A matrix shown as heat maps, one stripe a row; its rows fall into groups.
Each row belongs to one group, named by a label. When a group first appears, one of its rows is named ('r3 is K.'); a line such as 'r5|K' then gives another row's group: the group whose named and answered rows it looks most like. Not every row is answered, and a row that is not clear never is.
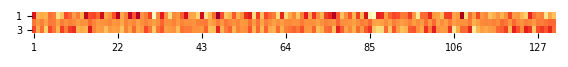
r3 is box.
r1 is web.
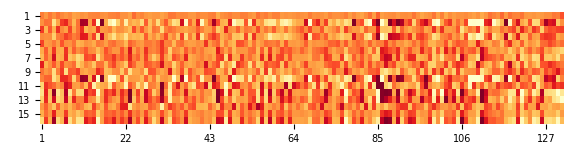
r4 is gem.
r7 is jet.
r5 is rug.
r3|box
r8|rug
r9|box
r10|gem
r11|rug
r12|jet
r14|web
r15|jet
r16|jet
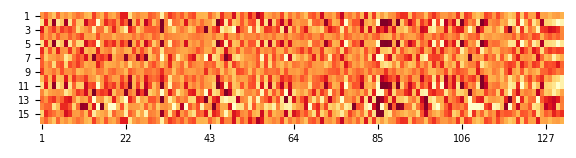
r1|web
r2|jet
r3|rug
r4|box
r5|jet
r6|box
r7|web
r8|box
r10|jet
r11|jet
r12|web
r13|rug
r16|web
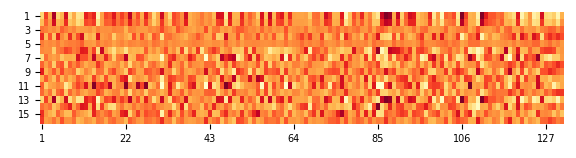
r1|jet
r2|jet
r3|rug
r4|box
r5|box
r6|gem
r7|web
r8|box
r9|rug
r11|web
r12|box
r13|jet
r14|gem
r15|web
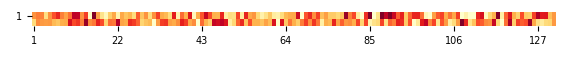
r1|gem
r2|web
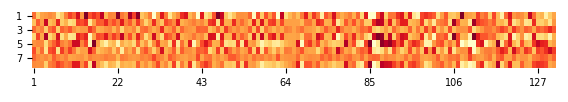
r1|web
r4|jet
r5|gem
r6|box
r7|rug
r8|gem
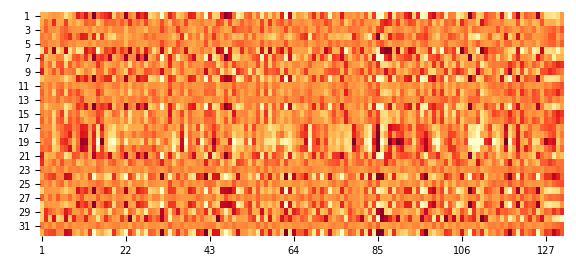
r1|web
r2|jet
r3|rug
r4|gem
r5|rug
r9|rug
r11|box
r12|box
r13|box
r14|web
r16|box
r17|gem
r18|gem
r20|gem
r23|box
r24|rug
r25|box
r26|web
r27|box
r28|web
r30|jet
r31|box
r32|rug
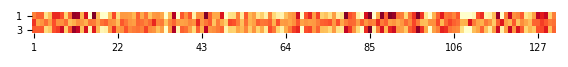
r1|gem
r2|rug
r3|gem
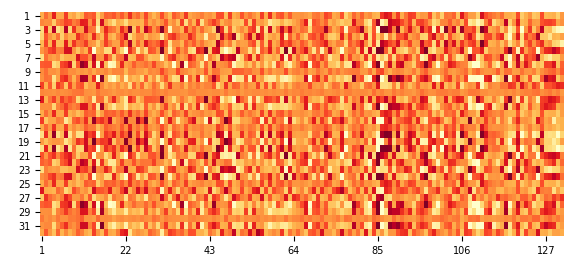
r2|gem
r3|jet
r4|web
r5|jet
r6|rug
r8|gem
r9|rug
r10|gem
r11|box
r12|box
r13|rug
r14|gem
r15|jet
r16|web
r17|jet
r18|jet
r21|rug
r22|gem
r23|web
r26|web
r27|rug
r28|gem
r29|gem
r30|box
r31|gem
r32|web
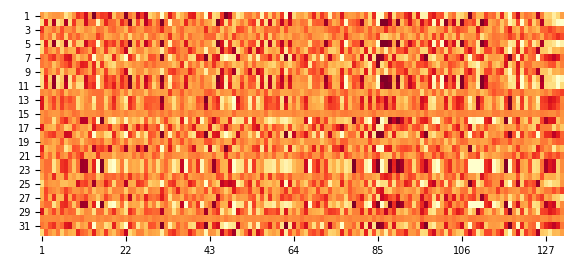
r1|web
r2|jet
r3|rug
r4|box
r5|jet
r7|rug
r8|gem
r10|jet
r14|rug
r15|box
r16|gem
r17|web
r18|rug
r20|web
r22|gem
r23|gem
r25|web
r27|jet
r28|gem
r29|rug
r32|web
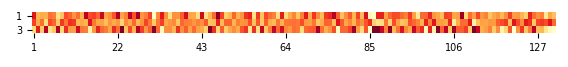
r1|web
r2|box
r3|jet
